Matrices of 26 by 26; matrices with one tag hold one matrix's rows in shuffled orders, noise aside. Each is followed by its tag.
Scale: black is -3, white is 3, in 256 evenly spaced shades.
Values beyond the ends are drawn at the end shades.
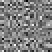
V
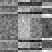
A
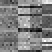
A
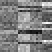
A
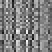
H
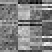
A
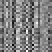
H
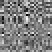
V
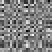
V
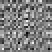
V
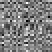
V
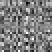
V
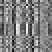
H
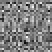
V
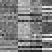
A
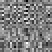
V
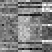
A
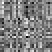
V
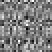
V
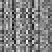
H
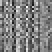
H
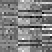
A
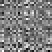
V
